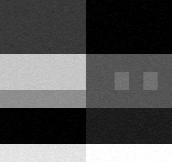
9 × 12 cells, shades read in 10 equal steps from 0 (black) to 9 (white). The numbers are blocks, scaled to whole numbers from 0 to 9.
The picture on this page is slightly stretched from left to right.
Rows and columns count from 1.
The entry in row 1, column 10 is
0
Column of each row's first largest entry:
1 1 1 1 1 1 7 7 7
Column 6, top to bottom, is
2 2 2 7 7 5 0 0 8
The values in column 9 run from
0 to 9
